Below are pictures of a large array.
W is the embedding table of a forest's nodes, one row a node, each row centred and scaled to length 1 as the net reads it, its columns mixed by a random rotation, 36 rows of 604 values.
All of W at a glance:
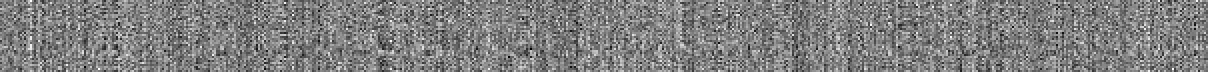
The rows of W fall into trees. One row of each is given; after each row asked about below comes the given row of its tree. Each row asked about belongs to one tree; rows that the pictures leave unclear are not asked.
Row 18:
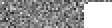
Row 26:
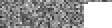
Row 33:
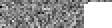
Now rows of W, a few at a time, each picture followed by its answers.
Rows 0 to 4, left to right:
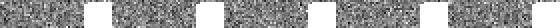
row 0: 18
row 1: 33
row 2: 18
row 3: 26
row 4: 18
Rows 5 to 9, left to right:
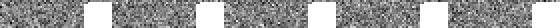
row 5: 33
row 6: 18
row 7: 33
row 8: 26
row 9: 18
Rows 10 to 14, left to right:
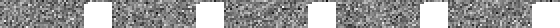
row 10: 33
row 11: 26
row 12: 26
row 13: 18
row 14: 26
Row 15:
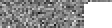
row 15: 33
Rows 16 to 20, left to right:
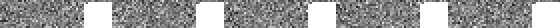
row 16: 18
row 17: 33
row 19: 18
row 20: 33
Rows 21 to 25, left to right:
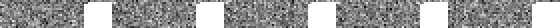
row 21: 33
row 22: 18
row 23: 18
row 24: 18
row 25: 26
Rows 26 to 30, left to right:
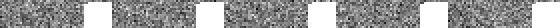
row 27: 26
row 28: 18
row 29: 33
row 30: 18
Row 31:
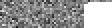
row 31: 33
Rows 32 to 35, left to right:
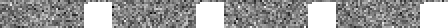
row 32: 18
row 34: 33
